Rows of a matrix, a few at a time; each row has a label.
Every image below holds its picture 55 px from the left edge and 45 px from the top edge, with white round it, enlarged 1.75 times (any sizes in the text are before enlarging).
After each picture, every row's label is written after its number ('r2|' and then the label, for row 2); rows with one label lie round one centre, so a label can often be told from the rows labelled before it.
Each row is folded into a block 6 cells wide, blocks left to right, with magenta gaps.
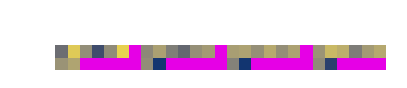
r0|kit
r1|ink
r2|ink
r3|ink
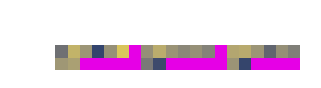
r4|kit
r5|ink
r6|ink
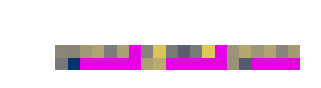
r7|ink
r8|kit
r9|ink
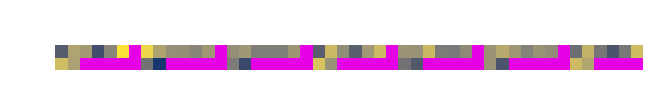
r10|kit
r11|ink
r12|ink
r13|kit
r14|ink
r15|ink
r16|kit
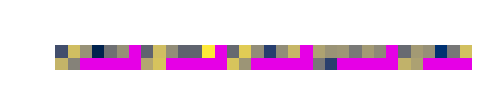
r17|kit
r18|kit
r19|kit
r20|ink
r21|kit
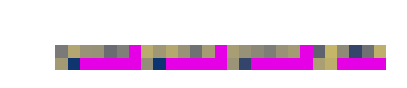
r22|ink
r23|ink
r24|ink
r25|kit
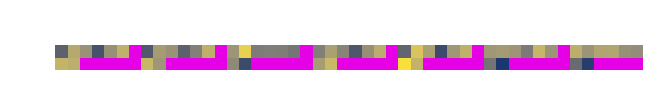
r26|kit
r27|kit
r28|ink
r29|kit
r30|kit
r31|ink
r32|ink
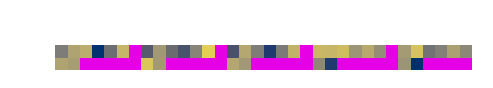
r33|kit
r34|kit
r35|kit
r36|ink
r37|ink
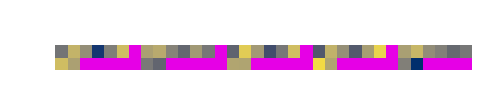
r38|kit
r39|ink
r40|kit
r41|kit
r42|ink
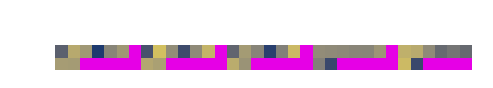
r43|kit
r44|kit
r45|kit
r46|ink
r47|ink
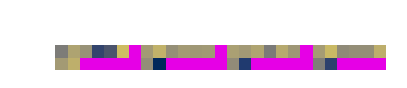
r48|kit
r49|ink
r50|ink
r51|ink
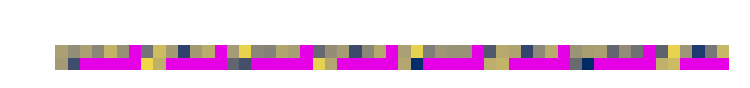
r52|ink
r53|kit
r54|ink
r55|kit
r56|ink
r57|kit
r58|ink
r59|kit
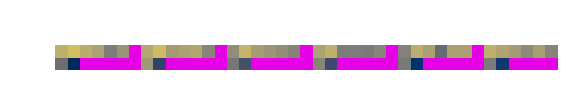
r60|ink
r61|ink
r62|ink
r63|ink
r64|ink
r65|ink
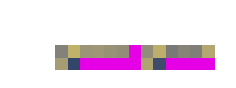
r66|ink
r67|ink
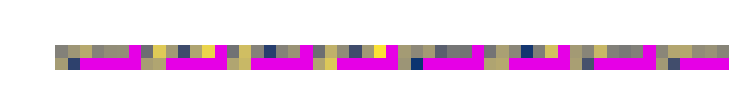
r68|ink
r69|kit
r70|kit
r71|kit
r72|ink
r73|kit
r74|ink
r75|ink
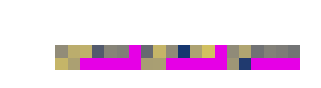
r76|kit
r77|kit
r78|ink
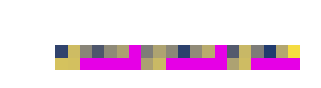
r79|kit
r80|kit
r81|kit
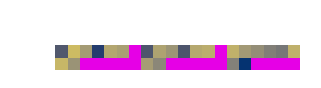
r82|kit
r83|kit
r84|ink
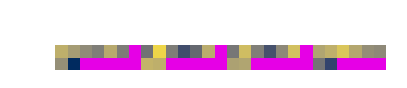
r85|ink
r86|kit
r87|kit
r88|ink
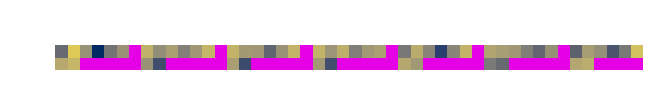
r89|kit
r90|ink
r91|ink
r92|ink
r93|kit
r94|ink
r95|kit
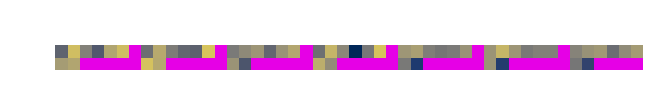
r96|kit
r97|kit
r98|ink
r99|kit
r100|ink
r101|ink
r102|ink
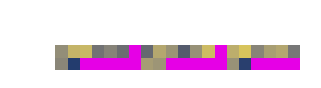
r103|ink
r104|kit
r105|ink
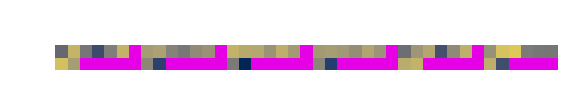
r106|kit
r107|ink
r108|ink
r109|ink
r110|kit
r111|ink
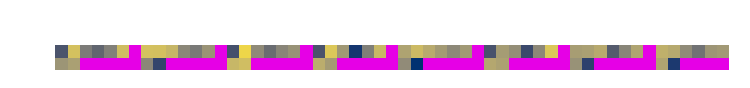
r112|kit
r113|ink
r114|kit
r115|kit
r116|ink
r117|kit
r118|ink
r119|ink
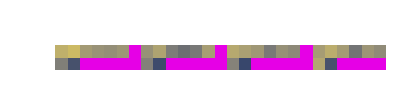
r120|ink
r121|ink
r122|ink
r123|ink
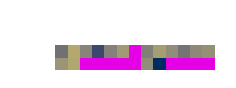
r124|kit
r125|ink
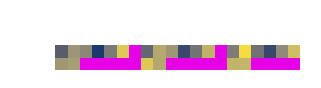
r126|kit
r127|kit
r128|kit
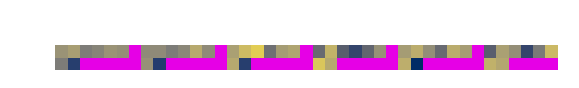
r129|ink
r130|ink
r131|ink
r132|kit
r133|ink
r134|kit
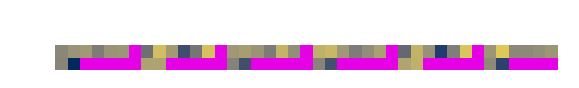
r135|ink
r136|kit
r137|ink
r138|ink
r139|kit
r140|ink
